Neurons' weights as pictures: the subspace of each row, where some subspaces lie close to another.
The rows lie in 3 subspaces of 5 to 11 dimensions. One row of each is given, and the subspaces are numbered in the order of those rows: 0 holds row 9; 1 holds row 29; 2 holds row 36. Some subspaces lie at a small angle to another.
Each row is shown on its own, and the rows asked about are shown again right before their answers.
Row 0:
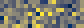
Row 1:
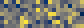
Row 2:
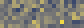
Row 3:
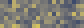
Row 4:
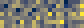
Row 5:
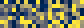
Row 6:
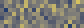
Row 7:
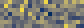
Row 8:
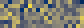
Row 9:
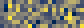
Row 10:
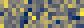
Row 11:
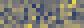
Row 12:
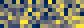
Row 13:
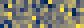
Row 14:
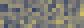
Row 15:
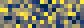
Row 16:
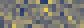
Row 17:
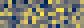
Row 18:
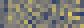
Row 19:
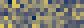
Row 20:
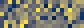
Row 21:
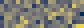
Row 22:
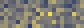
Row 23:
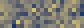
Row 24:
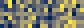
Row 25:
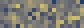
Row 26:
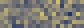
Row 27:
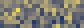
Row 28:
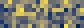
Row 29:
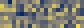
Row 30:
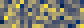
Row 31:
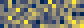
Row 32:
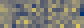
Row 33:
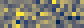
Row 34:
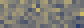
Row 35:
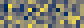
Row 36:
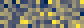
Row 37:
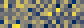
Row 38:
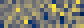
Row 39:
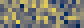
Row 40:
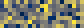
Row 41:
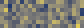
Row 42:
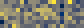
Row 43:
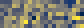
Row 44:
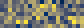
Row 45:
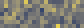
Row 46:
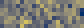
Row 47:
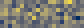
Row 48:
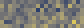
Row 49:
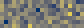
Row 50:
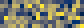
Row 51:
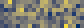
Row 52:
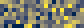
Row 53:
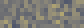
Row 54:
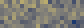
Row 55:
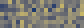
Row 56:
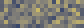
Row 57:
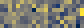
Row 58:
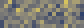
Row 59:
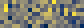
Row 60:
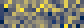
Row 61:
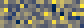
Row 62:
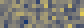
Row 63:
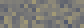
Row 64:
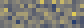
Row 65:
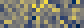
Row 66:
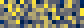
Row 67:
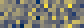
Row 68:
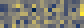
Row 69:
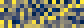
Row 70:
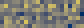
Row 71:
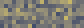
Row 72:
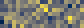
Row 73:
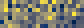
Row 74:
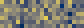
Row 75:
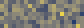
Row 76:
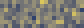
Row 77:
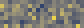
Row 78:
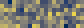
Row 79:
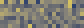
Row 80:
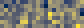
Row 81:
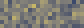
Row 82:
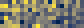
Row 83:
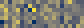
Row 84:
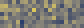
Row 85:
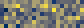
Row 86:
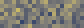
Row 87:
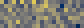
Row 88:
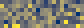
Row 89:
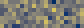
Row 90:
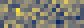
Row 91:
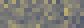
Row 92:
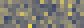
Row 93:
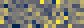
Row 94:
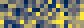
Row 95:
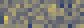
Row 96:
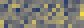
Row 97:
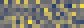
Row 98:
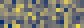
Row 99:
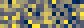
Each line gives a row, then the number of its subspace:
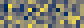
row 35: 0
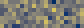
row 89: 0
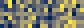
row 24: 2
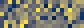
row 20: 1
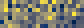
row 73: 2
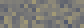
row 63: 2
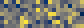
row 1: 2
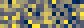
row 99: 2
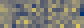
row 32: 1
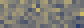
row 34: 0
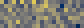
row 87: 0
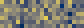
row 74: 2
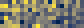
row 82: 1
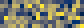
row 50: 2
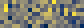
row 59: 0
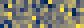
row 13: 2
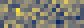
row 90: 1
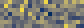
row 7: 2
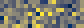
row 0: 2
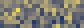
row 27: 0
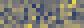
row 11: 0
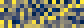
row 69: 2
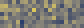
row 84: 1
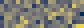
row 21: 2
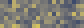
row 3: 1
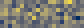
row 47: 0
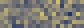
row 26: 2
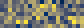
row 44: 0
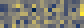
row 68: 1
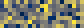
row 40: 0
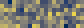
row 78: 1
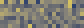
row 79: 2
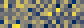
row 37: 0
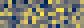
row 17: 2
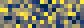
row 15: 2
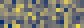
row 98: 0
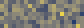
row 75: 0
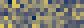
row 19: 2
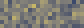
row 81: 2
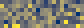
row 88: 2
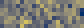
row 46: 0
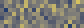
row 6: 2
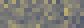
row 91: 0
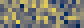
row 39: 0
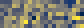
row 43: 0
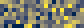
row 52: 1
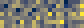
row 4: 1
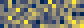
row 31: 0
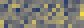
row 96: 1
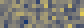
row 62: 1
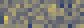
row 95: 2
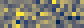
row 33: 1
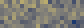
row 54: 0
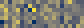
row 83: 2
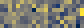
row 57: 0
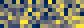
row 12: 0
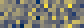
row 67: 1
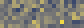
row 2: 0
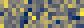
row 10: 0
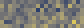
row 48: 0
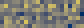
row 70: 1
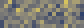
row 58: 1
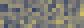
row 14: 1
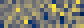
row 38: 0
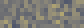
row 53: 2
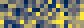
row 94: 1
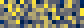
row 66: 0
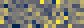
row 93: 0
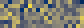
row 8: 2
